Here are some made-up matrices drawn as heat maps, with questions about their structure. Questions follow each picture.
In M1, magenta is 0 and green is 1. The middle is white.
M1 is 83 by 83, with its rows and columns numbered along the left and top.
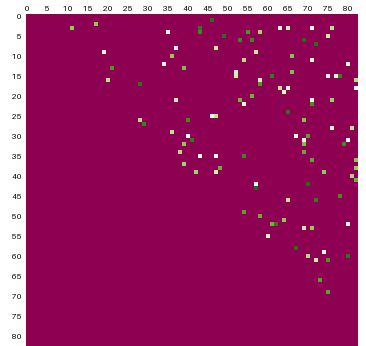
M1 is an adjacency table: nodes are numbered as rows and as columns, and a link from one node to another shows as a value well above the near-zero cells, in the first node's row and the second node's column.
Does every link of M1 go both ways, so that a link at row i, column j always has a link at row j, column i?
no
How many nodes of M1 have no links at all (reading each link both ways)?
5
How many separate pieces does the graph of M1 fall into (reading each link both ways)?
6
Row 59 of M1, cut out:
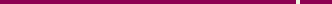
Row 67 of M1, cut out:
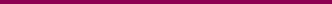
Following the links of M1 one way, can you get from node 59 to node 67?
no
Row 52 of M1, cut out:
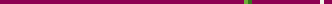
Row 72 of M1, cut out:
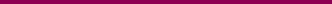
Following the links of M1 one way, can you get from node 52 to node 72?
yes
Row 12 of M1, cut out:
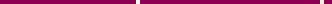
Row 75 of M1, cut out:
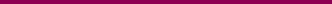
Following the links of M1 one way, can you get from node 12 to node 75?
yes
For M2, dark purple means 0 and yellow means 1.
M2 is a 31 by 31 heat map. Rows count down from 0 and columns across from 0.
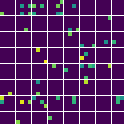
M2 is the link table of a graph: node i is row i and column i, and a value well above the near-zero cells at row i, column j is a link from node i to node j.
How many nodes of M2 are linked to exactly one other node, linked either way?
4
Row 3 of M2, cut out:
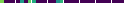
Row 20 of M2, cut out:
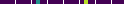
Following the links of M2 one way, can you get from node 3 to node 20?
yes
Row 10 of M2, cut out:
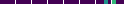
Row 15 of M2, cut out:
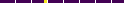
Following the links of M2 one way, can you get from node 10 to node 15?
no
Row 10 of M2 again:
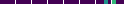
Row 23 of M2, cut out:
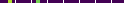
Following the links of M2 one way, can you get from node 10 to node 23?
yes
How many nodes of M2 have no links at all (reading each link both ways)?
0
